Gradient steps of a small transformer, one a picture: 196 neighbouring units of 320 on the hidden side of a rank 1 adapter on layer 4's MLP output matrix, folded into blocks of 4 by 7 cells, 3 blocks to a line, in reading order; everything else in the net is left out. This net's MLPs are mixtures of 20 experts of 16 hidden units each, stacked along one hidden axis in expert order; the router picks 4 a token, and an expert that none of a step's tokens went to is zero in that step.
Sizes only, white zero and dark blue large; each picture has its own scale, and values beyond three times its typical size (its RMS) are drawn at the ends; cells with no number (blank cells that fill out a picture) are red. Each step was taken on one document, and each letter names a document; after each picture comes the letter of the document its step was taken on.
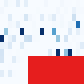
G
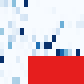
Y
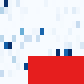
G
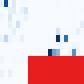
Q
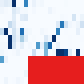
Y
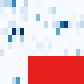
Y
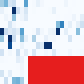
Y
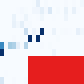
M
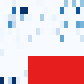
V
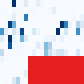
Y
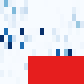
G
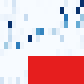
V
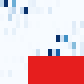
Q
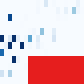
G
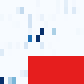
M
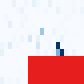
M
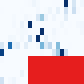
M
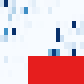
Q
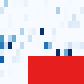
G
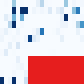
V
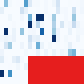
G
